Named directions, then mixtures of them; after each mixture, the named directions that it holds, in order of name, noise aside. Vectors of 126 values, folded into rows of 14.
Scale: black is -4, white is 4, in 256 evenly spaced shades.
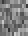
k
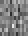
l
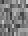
k, l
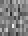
l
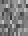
k, l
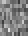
k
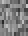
k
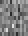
l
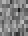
k, l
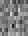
l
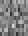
l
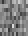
k, l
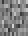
k, l
